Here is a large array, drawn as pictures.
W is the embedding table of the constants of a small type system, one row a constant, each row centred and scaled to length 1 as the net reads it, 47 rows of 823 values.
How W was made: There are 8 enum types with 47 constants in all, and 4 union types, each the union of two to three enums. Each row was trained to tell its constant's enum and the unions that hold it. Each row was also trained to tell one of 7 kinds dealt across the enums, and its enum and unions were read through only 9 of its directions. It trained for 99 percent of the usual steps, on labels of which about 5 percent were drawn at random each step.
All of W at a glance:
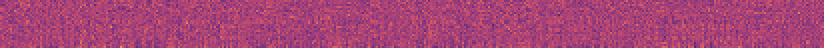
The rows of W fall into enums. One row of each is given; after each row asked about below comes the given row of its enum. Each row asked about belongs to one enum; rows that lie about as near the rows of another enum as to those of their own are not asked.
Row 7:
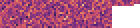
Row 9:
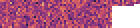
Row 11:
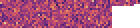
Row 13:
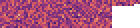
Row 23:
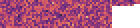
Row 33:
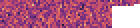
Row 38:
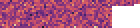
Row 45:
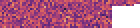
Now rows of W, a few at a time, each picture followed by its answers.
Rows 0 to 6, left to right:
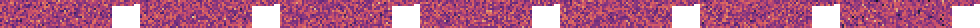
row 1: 13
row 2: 7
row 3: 45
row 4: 13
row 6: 23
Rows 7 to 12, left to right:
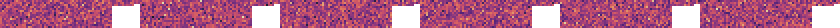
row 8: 11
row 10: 38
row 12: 13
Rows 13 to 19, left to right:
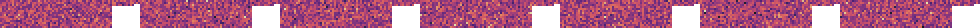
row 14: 11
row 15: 7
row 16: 9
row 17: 23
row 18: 9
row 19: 11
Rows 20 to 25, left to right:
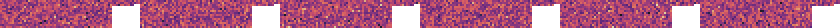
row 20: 23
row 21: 13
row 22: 23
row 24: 11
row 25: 33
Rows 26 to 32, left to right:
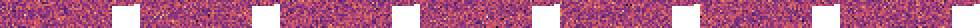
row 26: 38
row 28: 11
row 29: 9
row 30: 38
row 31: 13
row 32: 45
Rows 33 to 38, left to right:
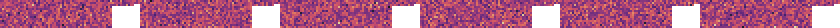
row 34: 7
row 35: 23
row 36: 33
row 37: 38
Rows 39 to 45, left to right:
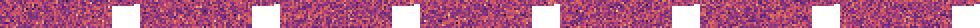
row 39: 33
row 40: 38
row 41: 13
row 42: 38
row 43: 7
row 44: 33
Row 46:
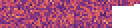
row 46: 33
